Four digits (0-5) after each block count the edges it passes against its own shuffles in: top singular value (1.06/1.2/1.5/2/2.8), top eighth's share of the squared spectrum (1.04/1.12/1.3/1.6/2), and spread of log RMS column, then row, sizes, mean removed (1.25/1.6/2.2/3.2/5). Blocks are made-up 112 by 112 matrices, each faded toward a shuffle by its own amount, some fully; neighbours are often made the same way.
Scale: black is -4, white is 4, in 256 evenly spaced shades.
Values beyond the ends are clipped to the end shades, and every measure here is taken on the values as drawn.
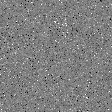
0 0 0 0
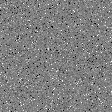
0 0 0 0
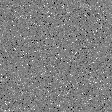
0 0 0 0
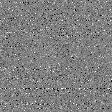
2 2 0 3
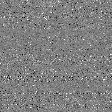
2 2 0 3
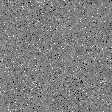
0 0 0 0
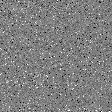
0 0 0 1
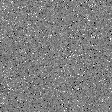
0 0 0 0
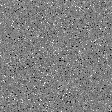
0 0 0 0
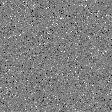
0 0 0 1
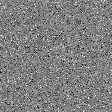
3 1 0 0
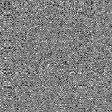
4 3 2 2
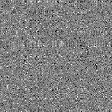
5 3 2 2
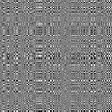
5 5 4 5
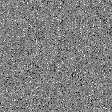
3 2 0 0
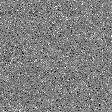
2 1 0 0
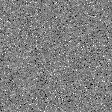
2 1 0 0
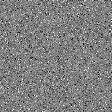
3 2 1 1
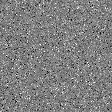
0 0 0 0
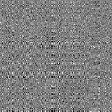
5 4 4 3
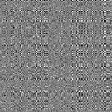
5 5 4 4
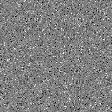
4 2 1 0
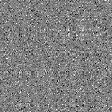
4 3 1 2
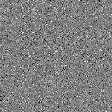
4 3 1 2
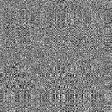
5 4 3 3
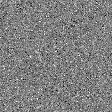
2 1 0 0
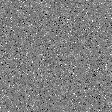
1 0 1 0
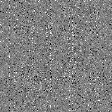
2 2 3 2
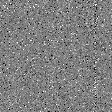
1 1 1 0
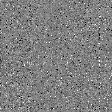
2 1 2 1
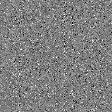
1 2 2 1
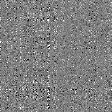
2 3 3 3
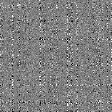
2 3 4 3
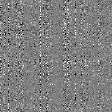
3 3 4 3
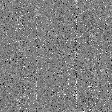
2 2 2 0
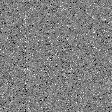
1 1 1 0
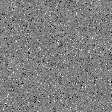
1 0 1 0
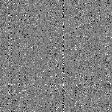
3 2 3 2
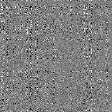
2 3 4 3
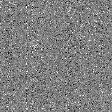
1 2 2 2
